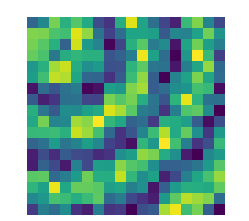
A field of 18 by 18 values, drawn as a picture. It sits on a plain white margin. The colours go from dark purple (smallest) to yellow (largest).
Mirror symmetry: none. Slope: none. Rings: centred on the top left.
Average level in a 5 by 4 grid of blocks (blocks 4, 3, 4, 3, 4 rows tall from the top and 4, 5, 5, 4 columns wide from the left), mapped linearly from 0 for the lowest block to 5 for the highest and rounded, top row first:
5334 / 4134 / 3533 / 0242 / 4425
